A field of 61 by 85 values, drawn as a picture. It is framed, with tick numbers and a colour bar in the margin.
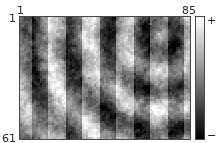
Concentric rings centre on the top right. The top right is the ninth with the lowest average. Upright stripes repeat 5 times across the table. There is no overall slope.
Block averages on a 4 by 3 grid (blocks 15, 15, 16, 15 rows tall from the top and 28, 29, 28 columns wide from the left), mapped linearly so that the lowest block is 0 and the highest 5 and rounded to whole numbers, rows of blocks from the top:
2 5 0
2 5 3
5 4 2
4 4 1
